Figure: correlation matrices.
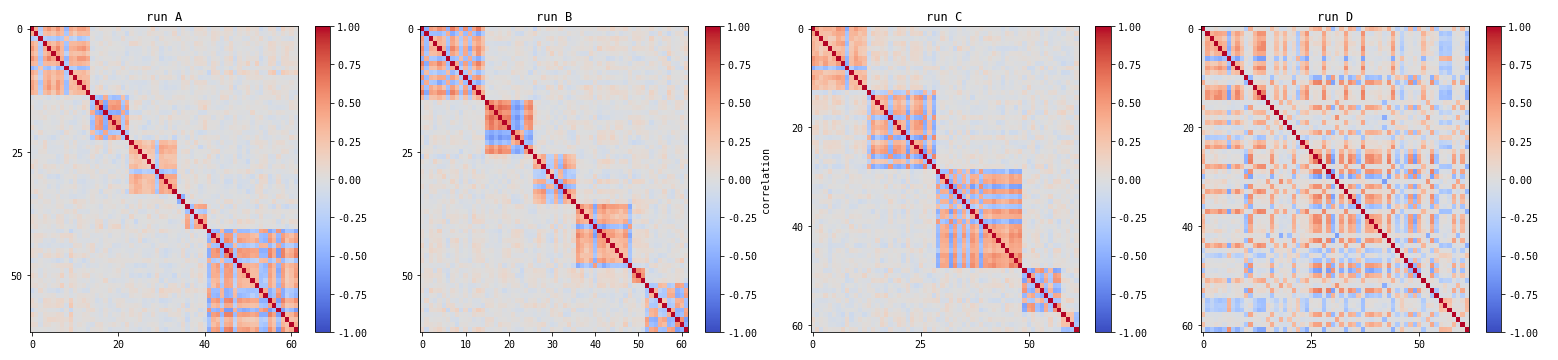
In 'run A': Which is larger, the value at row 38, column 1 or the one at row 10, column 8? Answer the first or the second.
the first
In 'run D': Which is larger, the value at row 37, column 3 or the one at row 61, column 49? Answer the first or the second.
the first
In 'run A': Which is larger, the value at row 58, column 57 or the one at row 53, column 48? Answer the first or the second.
the second
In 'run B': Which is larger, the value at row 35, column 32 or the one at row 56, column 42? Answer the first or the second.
the second
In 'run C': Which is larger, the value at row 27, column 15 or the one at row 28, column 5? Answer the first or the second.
the first
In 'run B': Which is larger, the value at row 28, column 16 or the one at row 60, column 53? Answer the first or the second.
the first
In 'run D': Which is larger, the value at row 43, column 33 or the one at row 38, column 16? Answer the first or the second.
the second
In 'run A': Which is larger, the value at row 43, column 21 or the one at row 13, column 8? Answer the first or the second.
the first
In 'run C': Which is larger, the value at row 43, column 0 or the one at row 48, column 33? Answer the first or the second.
the second
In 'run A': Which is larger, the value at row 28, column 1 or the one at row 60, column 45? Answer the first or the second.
the second
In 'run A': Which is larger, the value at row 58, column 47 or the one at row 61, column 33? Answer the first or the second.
the second
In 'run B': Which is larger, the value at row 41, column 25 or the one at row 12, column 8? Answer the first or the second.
the second
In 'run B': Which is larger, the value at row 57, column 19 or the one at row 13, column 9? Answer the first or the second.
the first
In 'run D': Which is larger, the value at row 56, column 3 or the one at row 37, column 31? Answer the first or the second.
the second
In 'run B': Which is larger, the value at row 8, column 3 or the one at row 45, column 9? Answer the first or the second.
the first
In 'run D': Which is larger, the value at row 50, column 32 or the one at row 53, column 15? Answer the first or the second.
the first
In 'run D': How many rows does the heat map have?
62
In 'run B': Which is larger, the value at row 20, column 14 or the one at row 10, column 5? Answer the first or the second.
the second
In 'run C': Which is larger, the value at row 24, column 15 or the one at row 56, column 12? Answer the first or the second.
the first
